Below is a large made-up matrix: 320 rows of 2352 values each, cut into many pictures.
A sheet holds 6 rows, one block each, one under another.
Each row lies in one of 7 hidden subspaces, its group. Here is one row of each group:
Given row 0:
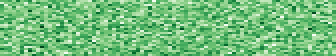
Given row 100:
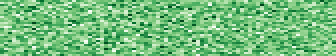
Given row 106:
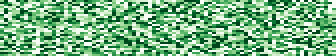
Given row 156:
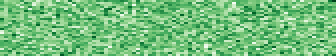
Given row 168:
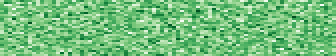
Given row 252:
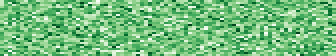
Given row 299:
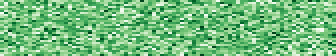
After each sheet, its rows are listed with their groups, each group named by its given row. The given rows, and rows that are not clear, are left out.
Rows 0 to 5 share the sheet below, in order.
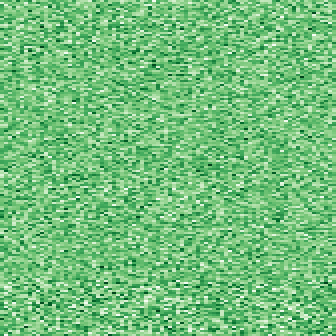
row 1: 168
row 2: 0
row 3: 0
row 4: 100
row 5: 252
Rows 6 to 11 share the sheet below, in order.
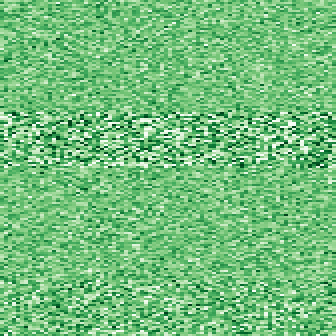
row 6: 100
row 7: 106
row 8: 252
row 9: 252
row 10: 252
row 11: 252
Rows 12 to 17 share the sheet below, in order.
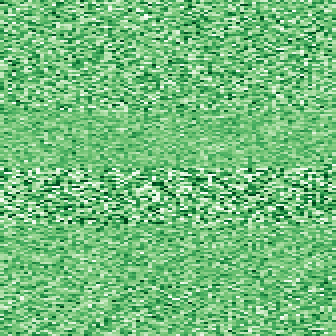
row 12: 106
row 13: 168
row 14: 100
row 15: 168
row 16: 100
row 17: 100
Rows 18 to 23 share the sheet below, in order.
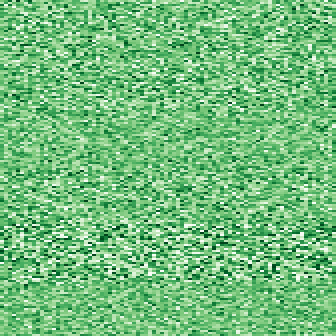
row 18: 0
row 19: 299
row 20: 156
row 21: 168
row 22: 106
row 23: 106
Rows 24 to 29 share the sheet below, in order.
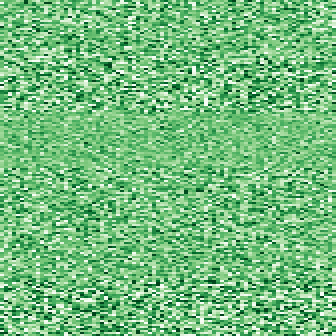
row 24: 299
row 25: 156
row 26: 299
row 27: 156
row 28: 106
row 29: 100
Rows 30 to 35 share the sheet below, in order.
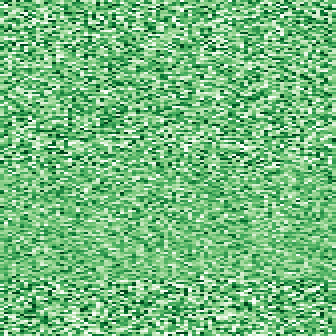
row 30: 0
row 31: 168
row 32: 106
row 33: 252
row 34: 156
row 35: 156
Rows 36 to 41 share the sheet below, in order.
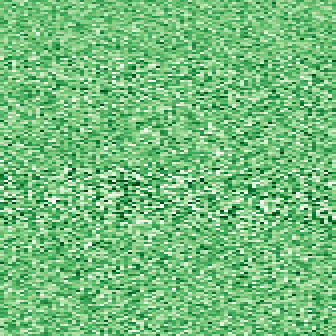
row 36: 156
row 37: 168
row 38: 168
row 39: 299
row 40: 252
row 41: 252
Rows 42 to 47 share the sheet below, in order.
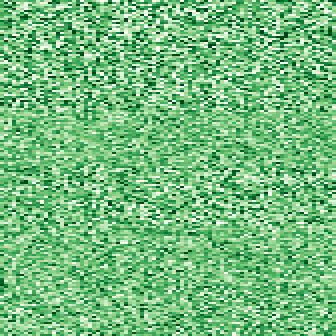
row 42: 100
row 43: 0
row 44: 106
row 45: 156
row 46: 299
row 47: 156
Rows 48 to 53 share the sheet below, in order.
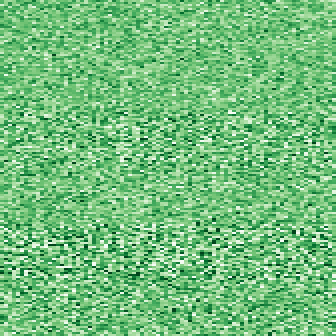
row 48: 100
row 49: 299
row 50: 299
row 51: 168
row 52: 0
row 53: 156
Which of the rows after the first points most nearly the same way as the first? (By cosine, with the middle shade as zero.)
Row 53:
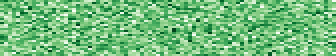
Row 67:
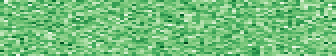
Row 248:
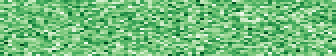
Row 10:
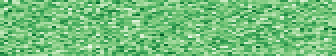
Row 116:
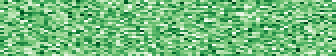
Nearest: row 116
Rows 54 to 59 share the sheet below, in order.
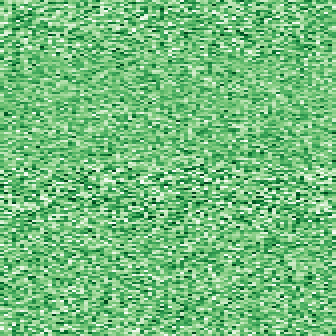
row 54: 106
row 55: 168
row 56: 156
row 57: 106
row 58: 156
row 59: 0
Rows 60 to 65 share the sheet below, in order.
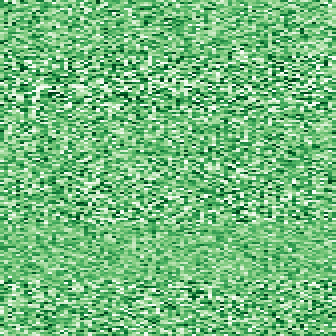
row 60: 252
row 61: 106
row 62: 156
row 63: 252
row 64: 299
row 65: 168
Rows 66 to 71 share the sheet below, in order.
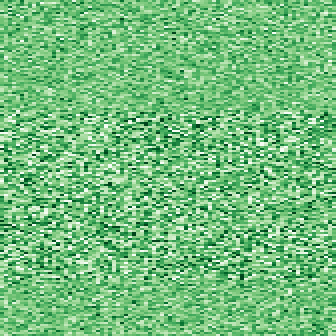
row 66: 299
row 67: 100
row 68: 100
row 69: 100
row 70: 156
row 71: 252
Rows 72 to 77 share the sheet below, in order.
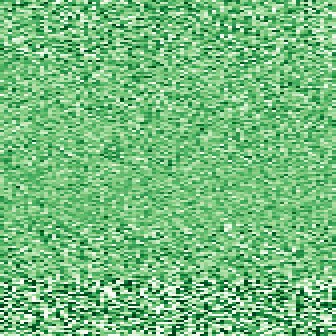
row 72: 299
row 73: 252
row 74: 100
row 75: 100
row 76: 299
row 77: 106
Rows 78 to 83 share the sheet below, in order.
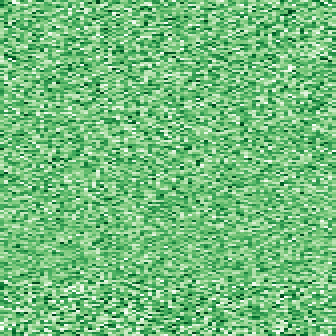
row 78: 252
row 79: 252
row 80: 156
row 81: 0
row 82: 252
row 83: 0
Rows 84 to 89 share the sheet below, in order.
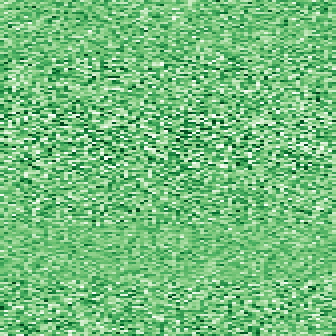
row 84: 299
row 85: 106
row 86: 106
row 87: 106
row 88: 299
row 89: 100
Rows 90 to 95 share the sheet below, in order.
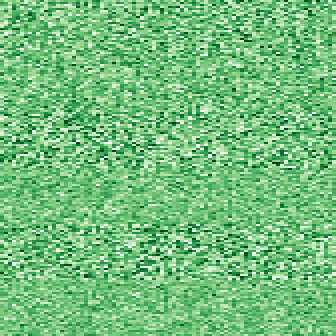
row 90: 106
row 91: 156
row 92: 0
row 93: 100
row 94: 299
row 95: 0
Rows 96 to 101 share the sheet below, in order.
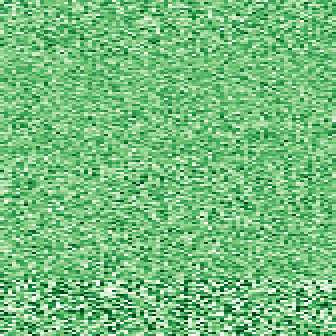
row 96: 168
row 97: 299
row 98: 156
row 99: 106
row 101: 106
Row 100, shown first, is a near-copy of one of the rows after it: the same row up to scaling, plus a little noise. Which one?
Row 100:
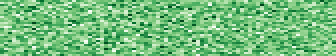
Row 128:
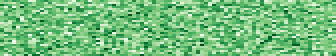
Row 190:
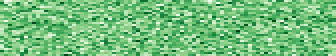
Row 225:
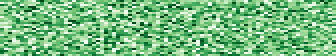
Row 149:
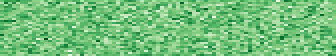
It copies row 225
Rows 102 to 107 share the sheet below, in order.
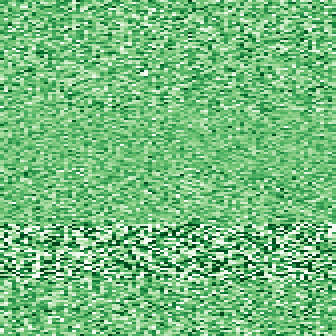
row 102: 299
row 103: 106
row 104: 299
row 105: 106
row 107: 106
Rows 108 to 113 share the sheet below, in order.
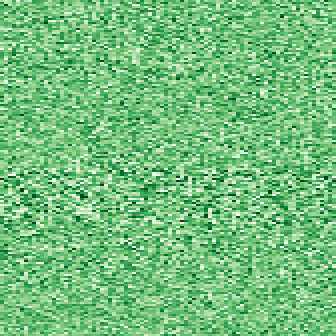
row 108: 0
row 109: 299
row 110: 252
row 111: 156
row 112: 100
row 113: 168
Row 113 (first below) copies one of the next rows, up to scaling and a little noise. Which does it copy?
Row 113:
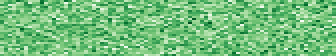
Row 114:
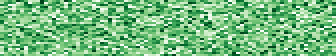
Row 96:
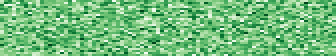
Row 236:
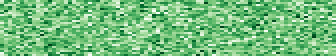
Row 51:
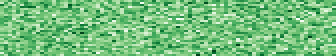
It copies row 114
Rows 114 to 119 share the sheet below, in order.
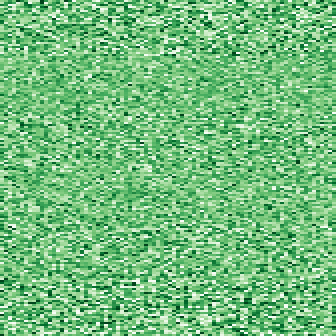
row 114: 168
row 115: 252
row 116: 156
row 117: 100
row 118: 252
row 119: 156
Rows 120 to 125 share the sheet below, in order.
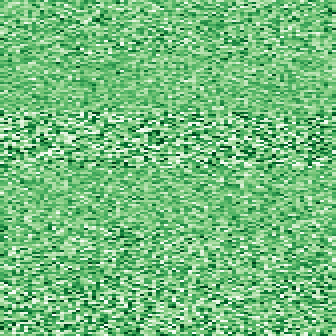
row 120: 252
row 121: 100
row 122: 106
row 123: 156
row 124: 299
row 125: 0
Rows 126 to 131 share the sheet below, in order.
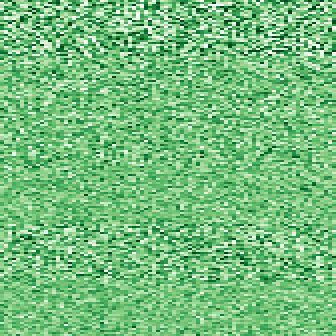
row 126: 100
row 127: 168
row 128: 100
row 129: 168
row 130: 106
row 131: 100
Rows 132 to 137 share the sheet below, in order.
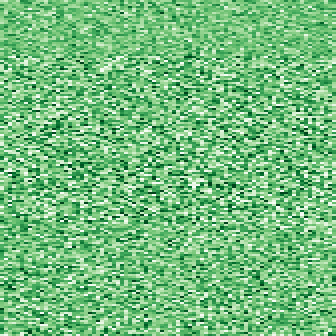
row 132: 156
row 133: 106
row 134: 168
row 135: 168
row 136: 100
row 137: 100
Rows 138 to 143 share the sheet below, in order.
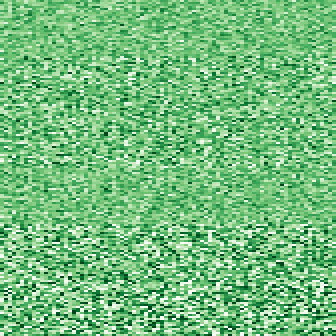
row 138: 106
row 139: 299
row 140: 0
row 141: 0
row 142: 168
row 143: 299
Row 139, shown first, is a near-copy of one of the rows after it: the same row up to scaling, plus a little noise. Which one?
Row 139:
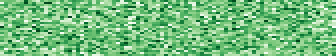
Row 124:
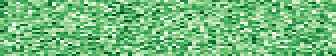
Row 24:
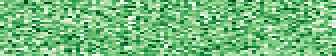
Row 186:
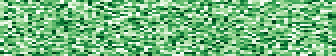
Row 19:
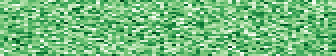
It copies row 24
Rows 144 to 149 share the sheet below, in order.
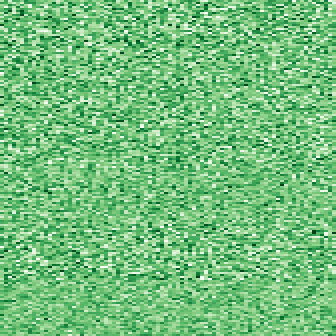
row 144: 106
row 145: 156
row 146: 106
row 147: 0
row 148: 156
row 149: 100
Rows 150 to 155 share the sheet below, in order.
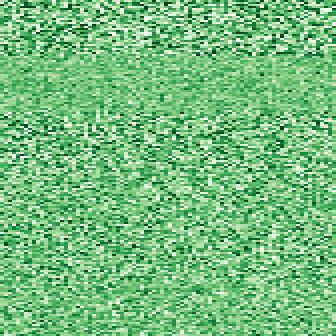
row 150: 168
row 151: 106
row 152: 0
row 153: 168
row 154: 156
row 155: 299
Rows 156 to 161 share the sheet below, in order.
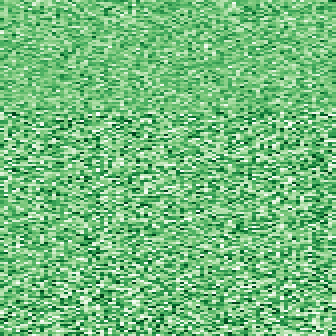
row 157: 299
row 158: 252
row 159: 252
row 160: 252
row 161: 252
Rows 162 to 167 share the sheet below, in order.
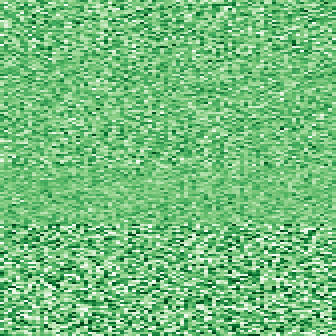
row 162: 100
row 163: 100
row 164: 0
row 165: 156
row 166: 100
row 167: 156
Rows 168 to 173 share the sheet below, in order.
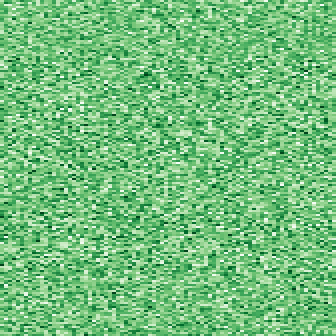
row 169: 168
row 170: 168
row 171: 0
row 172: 299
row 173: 0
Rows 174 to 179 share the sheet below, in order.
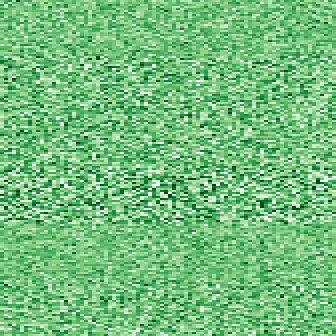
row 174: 0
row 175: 252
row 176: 156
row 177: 299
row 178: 106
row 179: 0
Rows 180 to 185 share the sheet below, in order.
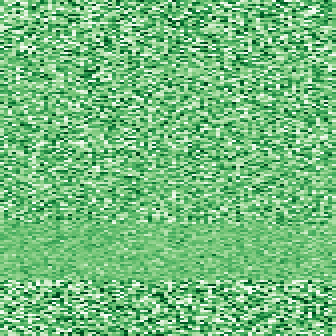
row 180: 100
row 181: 252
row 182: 106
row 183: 252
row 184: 100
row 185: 168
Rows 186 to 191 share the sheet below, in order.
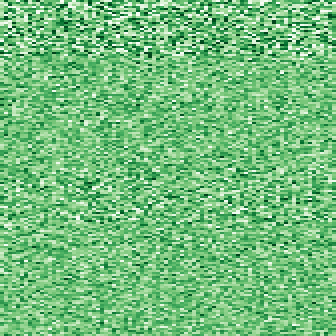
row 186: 299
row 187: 0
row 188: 252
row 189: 252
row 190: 100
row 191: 100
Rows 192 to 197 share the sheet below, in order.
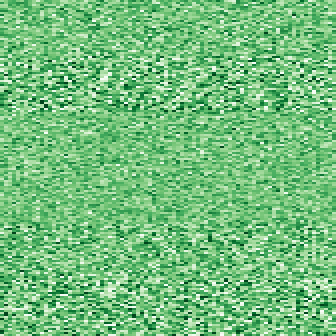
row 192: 252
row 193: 0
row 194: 100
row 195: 106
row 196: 168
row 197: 106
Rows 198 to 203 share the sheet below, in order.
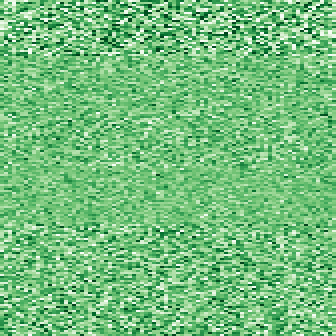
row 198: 100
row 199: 106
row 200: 252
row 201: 0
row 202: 106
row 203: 0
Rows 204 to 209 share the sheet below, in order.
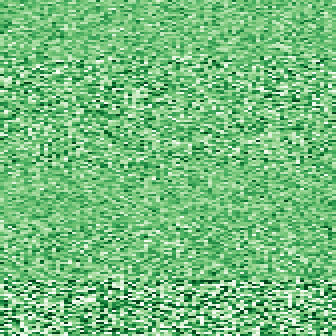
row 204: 299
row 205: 100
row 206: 156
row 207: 168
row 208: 252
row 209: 100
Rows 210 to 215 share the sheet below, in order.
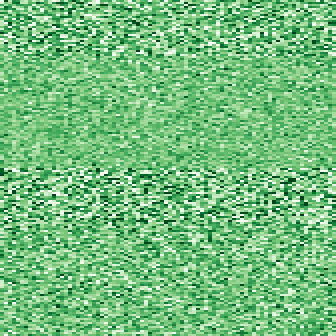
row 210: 252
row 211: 106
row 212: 106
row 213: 252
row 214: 168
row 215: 252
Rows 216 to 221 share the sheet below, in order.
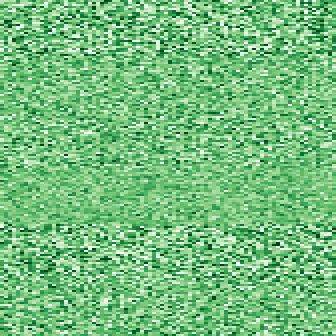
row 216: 299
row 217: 168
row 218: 100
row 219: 252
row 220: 168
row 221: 0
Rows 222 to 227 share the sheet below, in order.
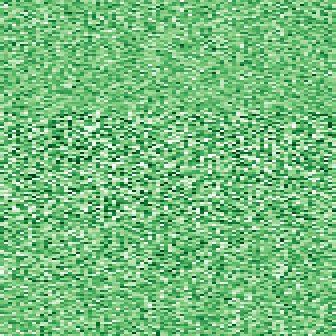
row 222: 0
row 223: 299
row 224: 252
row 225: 100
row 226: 0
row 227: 156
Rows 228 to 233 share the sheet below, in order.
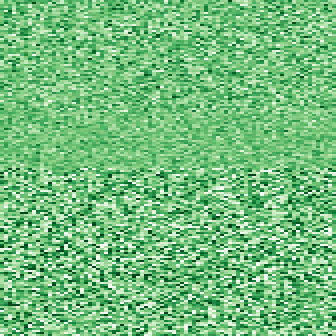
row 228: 106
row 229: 168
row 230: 106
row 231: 0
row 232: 0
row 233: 299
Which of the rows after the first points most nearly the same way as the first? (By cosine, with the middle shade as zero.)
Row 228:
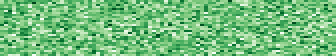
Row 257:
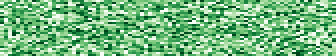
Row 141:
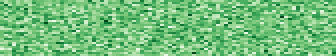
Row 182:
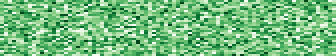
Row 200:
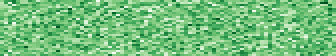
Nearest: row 182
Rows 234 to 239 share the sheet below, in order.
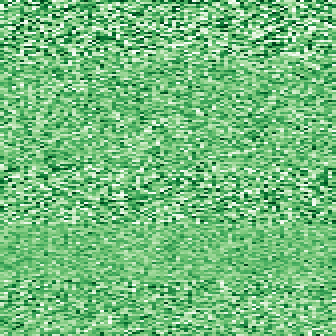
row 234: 0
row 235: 168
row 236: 168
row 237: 168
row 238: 299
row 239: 156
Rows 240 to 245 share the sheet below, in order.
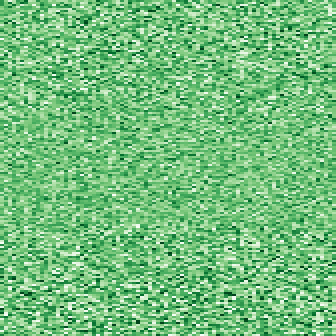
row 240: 252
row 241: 168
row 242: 299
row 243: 106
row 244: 156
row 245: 106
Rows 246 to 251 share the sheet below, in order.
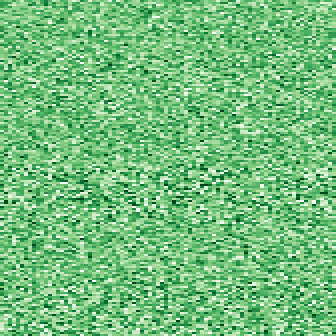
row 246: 299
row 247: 106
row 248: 156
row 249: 106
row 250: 299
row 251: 0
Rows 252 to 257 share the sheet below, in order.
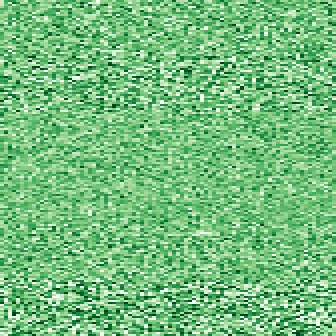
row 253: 100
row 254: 106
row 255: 156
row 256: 299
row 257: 106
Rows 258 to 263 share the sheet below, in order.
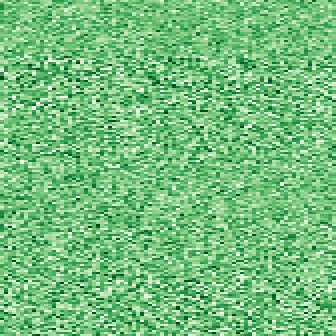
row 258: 0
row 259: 156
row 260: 299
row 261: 0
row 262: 252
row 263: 106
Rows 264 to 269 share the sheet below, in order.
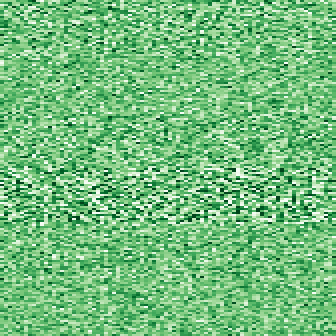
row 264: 100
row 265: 0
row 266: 0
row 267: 252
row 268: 156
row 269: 299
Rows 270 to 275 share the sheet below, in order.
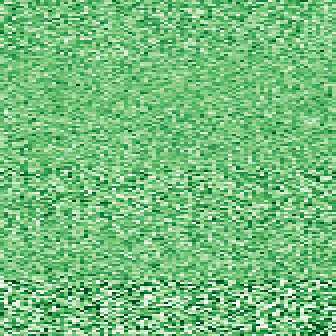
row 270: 168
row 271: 252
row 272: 100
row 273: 168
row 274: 168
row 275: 252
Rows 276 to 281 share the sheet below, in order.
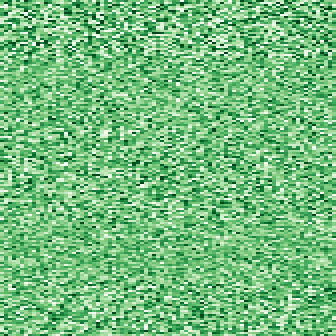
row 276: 0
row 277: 106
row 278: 0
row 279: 106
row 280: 106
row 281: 100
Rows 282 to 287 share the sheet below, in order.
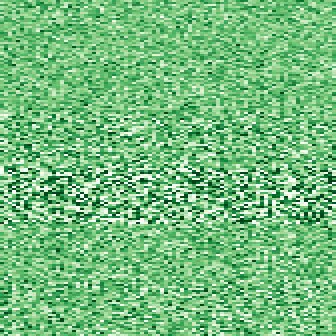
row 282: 168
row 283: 100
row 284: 299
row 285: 252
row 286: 252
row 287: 106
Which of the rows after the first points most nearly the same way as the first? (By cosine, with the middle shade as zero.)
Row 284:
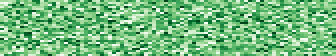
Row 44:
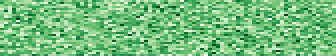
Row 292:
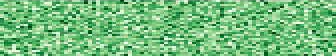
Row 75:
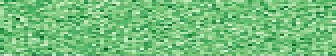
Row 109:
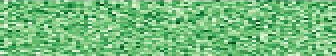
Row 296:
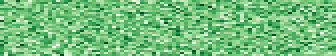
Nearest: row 292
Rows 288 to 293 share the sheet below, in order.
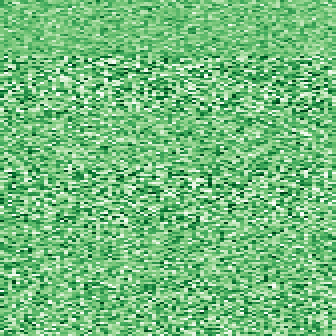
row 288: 252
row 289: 299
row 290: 168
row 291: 168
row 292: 299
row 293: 299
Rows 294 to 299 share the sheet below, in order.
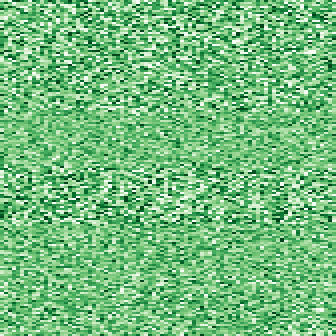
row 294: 156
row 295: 252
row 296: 156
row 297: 0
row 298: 0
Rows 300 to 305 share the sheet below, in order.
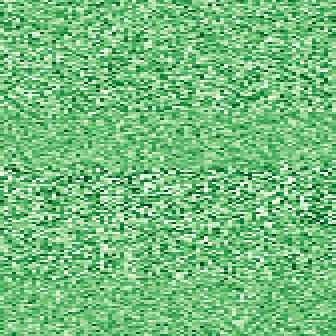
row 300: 100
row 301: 168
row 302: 299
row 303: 252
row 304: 100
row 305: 156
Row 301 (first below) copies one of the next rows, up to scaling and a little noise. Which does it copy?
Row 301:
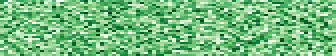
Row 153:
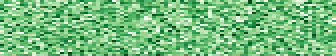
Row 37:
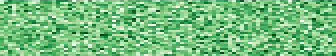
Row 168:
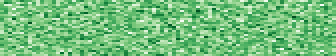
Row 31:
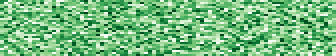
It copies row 31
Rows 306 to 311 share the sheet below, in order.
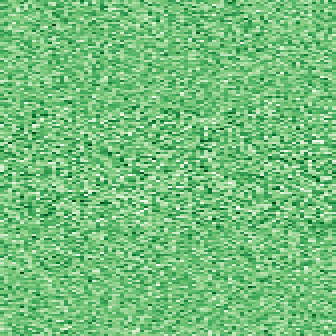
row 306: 106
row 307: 0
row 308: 299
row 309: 168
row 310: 299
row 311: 0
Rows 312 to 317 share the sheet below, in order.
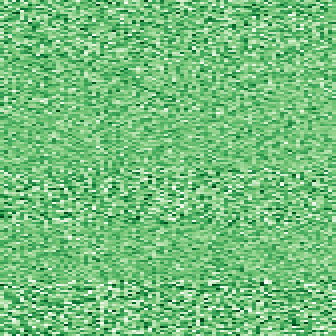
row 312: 156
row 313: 156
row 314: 252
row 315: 0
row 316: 0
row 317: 100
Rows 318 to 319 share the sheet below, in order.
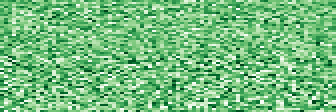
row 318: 106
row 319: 252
